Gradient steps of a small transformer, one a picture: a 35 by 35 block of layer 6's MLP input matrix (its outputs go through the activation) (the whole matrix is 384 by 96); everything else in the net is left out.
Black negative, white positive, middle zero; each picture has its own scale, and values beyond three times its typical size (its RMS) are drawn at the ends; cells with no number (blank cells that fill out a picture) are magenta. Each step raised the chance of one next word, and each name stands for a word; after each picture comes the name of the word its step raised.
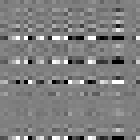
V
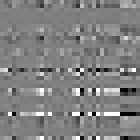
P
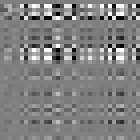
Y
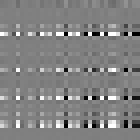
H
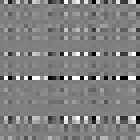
V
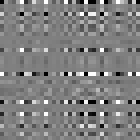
H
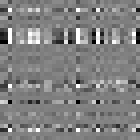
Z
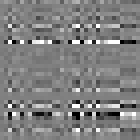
Z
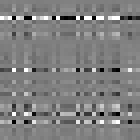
Z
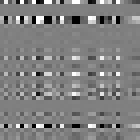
Y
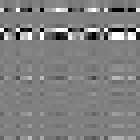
P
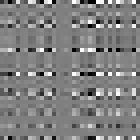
P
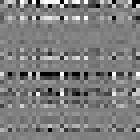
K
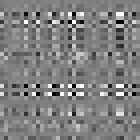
Y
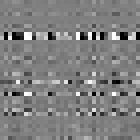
Y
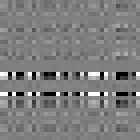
K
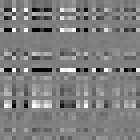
P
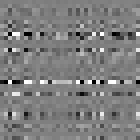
V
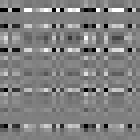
Y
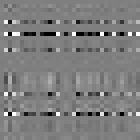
K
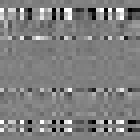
K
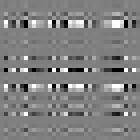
Z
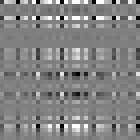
K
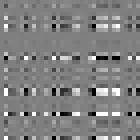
P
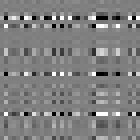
H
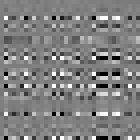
V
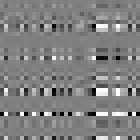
P
